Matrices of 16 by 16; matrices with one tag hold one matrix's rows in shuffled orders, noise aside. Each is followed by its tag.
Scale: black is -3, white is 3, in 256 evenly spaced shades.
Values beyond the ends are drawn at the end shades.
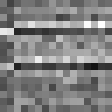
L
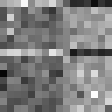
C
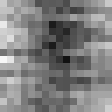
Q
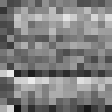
L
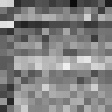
L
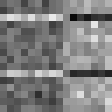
C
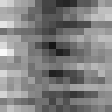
Q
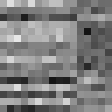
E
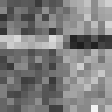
C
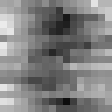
Q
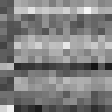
L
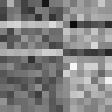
C
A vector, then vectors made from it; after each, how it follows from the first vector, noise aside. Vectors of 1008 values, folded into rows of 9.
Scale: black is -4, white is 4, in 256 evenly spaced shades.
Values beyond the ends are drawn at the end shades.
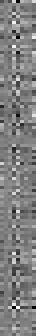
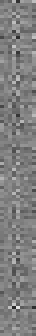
shrunk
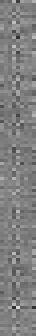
shrunk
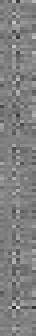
shrunk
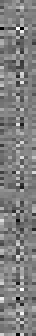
reversed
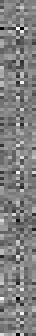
reversed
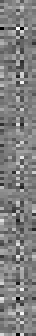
reversed
